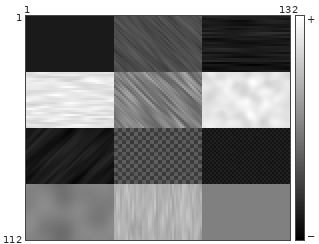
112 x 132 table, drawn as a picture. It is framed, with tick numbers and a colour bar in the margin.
It is made of 4 by 3 panels. Panel 1,1: very low, flat. Panel 1,2: low, slanting down to the right, faint in contrast. Panel 1,3: very low, streaked across, faint in contrast. Panel 2,1: very high, streaked across, faint in contrast. Panel 2,2: middling, slanting down to the right. Panel 2,3: very high, blotchy, faint in contrast. Panel 3,1: very low, slanting up to the right, faint in contrast. Panel 3,2: low, checkered. Panel 3,3: very low, checkered, faint in contrast. Panel 4,1: middling, smooth, faint in contrast. Panel 4,2: high, streaked downward, faint in contrast. Panel 4,3: middling, flat.
